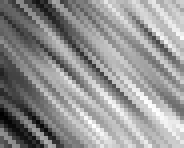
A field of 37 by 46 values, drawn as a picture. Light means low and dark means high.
Streaks slant down to the right. The bottom left is the ninth with the highest average. Values rise toward the left. Overall the values sit about 40% of the way up the scale. No lone cell stands out from its neighbours.
